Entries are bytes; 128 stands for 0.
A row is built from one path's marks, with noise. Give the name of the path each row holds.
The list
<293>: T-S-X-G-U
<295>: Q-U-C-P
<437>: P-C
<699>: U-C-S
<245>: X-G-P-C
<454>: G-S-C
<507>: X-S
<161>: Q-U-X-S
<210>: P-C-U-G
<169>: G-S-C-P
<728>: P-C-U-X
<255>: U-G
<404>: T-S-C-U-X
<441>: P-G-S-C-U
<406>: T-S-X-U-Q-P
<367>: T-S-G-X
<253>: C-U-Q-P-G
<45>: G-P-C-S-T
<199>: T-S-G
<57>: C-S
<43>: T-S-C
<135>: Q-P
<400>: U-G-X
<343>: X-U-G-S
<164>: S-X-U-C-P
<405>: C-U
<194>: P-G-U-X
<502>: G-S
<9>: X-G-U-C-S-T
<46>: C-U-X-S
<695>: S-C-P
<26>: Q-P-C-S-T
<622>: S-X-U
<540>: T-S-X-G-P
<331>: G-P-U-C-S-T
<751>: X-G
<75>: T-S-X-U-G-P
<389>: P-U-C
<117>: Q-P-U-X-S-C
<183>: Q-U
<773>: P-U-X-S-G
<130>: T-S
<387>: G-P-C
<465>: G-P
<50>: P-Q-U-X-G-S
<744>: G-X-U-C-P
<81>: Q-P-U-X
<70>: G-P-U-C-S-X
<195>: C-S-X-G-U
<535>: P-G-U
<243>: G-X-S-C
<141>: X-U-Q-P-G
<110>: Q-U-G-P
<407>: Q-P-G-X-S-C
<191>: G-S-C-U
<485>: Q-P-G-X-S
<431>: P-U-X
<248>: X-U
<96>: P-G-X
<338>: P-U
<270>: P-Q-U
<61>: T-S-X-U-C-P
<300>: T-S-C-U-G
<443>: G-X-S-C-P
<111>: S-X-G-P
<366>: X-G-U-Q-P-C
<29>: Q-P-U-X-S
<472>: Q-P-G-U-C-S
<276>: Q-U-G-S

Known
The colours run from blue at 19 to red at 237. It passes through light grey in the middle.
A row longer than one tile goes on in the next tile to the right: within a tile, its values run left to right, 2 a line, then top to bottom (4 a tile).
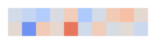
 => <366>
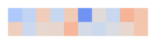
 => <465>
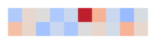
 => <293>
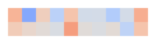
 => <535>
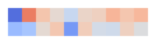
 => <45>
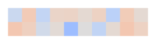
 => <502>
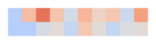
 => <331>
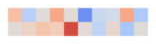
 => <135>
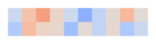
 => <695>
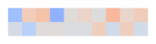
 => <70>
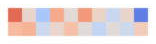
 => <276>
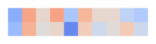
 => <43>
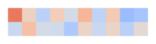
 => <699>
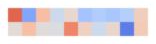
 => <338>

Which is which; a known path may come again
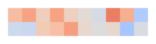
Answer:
<472>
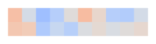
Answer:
<343>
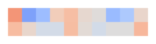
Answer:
<255>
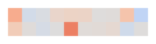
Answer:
<50>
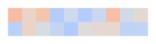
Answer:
<164>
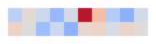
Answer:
<293>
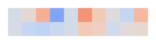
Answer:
<75>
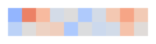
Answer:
<169>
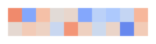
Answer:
<338>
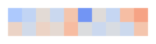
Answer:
<465>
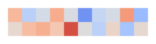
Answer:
<135>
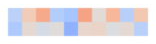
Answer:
<61>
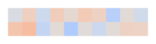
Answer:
<502>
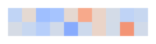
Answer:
<195>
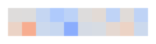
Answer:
<507>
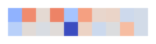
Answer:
<43>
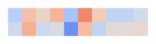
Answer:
<130>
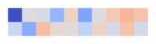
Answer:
<245>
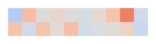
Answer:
<485>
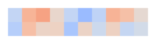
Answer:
<695>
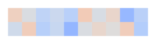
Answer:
<46>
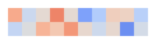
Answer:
<295>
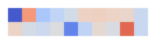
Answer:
<243>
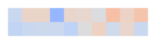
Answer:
<70>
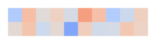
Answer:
<199>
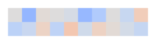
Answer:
<728>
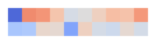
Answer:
<45>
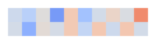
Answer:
<744>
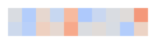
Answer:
<210>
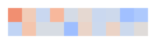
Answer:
<699>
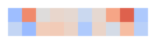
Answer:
<407>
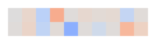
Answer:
<191>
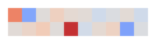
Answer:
<81>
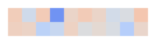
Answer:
<773>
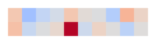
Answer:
<141>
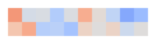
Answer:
<622>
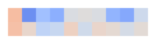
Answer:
<248>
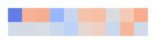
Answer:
<540>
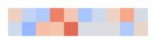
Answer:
<253>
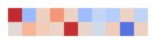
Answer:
<270>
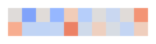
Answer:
<194>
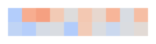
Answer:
<331>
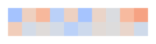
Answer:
<111>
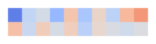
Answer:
<96>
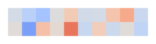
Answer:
<366>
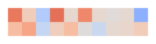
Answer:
<276>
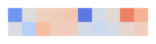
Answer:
<387>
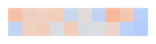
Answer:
<117>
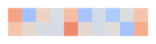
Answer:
<535>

